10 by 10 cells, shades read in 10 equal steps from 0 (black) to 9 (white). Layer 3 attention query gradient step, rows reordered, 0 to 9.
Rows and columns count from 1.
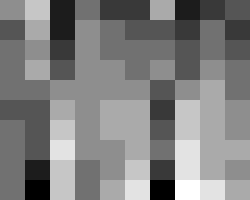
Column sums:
39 38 47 47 48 51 32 53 53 43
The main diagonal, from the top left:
5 6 2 5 5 6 3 8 6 6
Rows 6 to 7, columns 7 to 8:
2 7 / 3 7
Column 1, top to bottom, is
5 3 4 4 4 3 4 4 4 4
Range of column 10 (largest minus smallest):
4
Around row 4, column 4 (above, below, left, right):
5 5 3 5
